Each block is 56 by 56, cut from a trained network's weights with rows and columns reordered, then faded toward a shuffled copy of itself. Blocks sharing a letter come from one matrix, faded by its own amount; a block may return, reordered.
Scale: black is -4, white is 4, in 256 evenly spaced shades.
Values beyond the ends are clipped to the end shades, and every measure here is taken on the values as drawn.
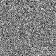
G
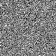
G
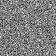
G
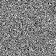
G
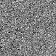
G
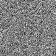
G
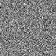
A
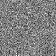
A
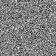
G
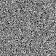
G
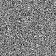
G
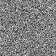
G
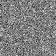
G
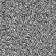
A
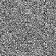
A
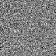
A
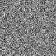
A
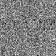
A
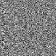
A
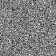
G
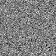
G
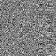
A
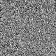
G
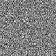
A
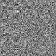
A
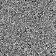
G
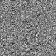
A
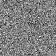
G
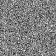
G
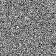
G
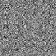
A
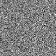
A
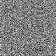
A
